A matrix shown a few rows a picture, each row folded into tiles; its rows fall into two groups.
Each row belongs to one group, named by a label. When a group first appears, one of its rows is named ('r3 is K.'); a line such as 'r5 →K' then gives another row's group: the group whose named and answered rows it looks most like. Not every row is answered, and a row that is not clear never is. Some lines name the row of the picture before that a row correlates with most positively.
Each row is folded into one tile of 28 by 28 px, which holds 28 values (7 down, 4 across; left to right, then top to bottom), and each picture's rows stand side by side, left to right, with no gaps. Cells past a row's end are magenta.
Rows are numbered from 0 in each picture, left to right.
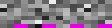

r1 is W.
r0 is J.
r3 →J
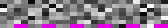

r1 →W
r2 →J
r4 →W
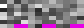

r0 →J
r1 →W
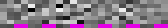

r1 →J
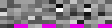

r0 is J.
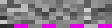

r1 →W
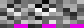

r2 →W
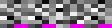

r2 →J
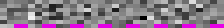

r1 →J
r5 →W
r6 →W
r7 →J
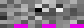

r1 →W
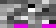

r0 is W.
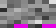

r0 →J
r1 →W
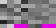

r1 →W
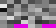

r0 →J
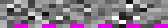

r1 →W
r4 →W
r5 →J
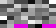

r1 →W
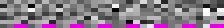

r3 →W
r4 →J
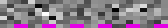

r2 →J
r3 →W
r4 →J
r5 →J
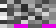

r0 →J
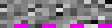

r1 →J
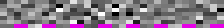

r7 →W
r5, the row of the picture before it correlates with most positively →0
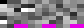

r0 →W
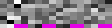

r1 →W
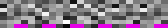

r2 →W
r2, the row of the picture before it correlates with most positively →1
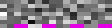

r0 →J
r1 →J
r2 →W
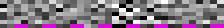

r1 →W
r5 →W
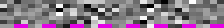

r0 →J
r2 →J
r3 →W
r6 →W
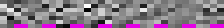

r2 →J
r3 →J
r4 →J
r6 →J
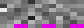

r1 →W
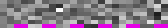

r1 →J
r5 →W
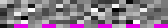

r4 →J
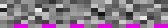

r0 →J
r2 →J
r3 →W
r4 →W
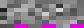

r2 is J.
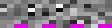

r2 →J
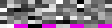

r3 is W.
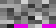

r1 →W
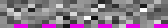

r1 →J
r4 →W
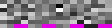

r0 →J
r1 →J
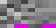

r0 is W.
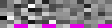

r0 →W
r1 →J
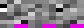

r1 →J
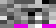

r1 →J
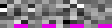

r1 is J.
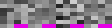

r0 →J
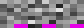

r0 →W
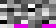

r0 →J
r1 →J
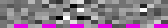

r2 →W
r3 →W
